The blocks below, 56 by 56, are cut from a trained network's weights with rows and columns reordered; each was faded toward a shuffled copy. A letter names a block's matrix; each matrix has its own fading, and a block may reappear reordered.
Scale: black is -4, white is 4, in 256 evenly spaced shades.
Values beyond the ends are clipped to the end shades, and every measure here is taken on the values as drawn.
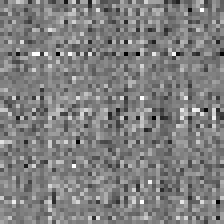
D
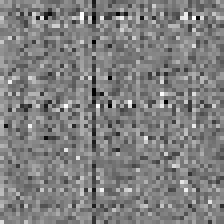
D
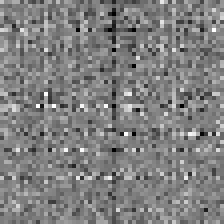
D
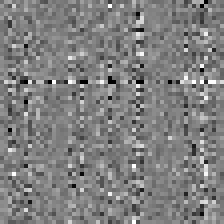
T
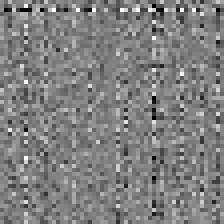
T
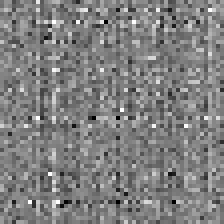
D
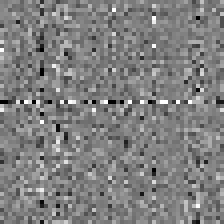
T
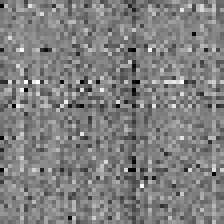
D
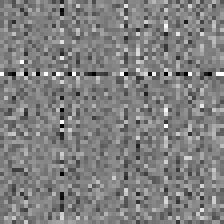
T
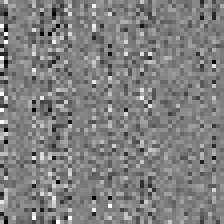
T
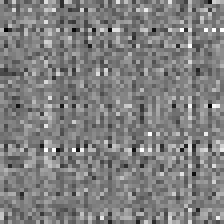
D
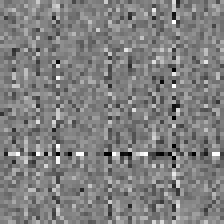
T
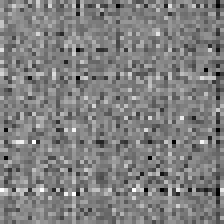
D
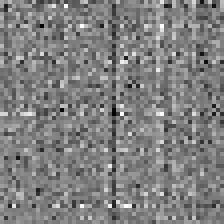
D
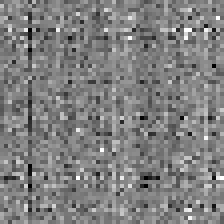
D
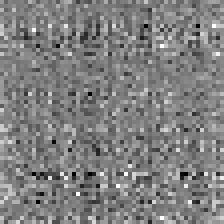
D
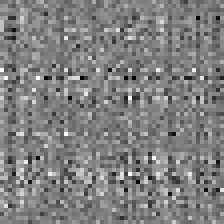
D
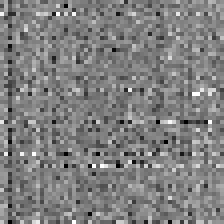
D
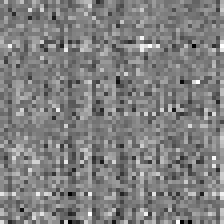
D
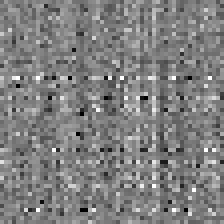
D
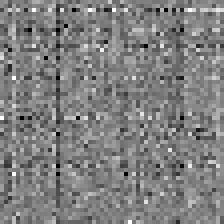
D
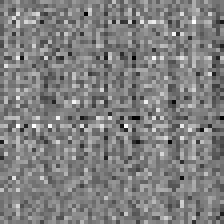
D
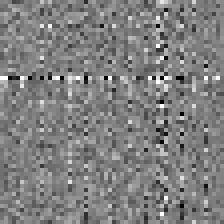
T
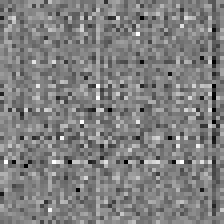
D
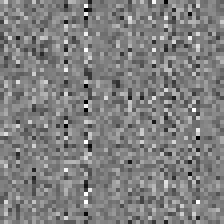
T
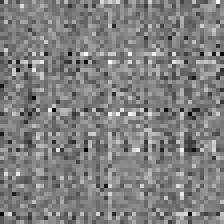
D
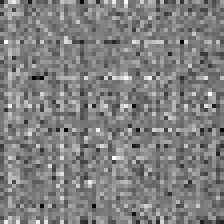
D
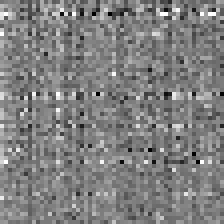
D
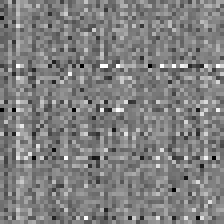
D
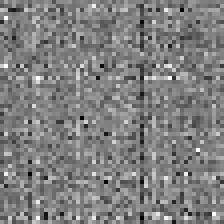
D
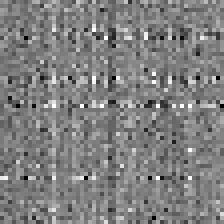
D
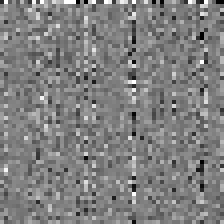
T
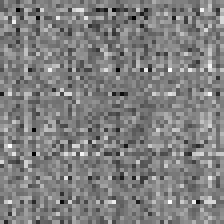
D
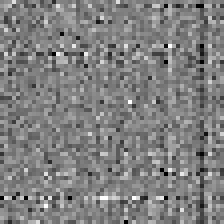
D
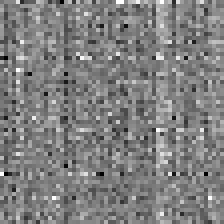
D
